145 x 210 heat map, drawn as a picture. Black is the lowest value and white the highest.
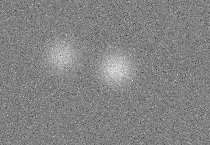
The ninth with the highest average is the centre. There is no overall slope. There are no regular stripes. Overall the values sit about 50% of the way up the scale. No single row or column stands out from its neighbours. There are two bumps. The halves do not mirror each other.
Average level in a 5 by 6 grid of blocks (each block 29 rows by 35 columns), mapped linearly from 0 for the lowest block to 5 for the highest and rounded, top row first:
000000 / 021100 / 021500 / 000000 / 000000
